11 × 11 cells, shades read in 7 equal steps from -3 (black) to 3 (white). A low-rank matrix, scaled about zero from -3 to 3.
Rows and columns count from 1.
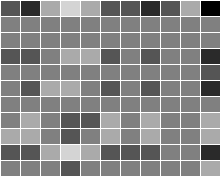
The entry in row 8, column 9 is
0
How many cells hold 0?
73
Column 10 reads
1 0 0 0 0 0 0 0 0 0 0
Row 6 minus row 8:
0 -2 1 2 1 -2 0 -2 0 0 -3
